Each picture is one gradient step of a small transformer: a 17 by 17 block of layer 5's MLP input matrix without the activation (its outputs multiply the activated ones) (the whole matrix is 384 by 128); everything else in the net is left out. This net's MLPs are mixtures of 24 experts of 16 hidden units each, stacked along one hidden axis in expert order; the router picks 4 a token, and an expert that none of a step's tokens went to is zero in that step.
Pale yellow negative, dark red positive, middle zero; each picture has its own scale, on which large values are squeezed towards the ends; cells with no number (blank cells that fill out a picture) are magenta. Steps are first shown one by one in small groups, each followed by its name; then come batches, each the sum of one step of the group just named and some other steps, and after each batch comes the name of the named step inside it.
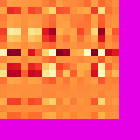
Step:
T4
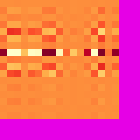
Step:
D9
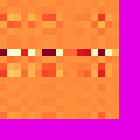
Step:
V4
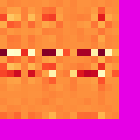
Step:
V4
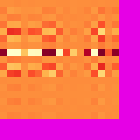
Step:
D9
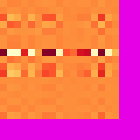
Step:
V4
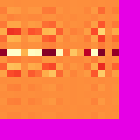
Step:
D9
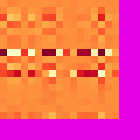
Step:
V4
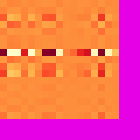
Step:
V4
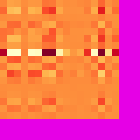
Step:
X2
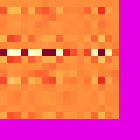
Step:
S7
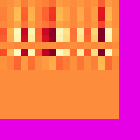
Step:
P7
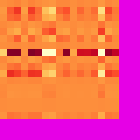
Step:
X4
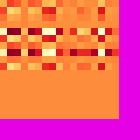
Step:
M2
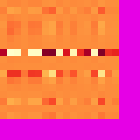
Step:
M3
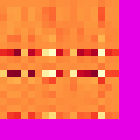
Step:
P7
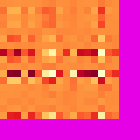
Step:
S7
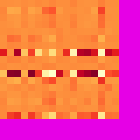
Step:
M3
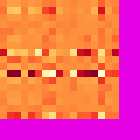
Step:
X2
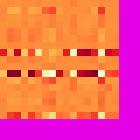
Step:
M3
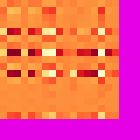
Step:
M2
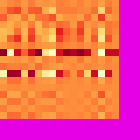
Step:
X4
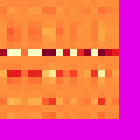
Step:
M3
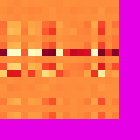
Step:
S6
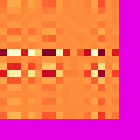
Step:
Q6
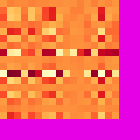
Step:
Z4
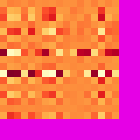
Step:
Z4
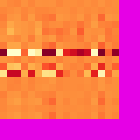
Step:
S6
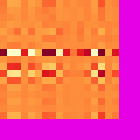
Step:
Q6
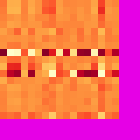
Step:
Q6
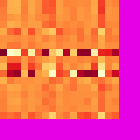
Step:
Q6
